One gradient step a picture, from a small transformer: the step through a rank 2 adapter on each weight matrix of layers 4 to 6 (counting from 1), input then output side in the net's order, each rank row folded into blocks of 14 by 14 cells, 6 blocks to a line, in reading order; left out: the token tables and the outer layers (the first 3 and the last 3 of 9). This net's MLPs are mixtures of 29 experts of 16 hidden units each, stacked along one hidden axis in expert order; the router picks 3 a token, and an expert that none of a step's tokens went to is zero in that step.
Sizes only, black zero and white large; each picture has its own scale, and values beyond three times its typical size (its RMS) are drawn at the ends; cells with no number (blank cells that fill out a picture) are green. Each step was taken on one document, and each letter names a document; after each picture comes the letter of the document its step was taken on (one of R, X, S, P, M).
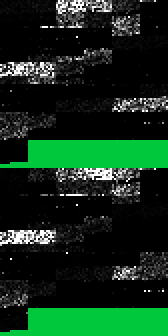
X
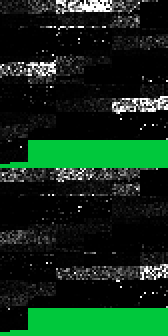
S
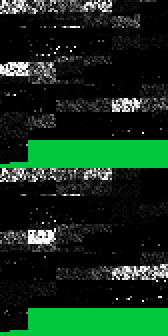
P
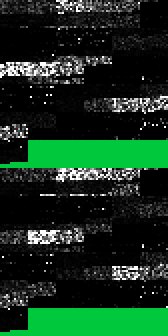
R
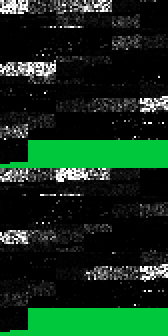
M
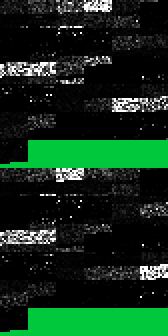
S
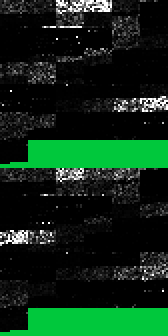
X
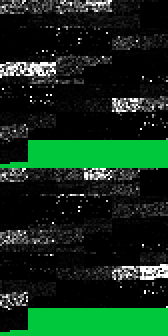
S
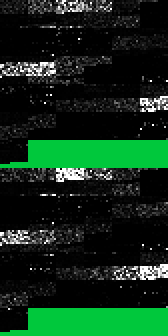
S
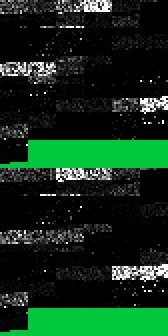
M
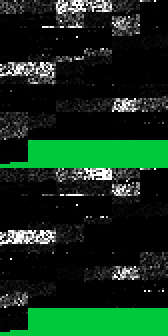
X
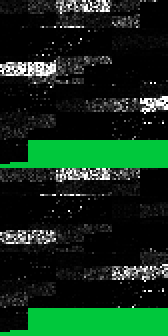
M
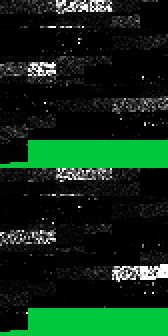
S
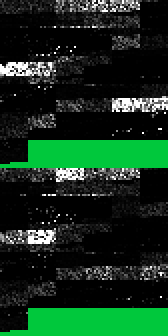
P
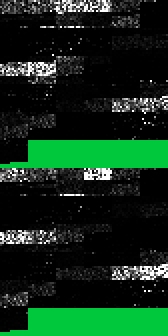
M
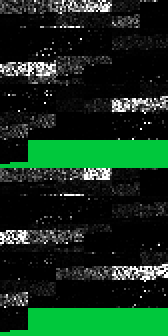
M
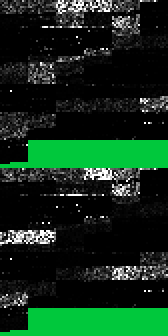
X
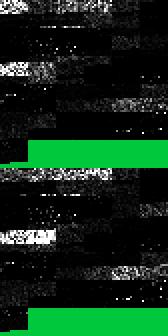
P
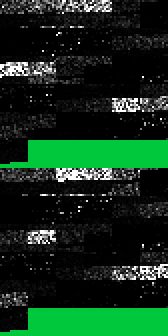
S
